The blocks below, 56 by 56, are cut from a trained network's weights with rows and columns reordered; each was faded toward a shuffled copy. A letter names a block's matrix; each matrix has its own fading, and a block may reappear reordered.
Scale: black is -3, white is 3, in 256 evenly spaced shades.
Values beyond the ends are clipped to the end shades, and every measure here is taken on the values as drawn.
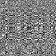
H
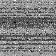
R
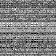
R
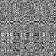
H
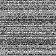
R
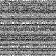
R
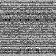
R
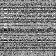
R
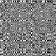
H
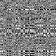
H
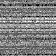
R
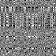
H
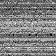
R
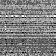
R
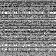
R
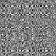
H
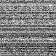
R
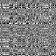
H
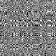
H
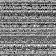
R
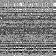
R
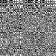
H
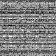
R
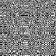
H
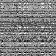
R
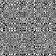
H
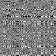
H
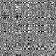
H
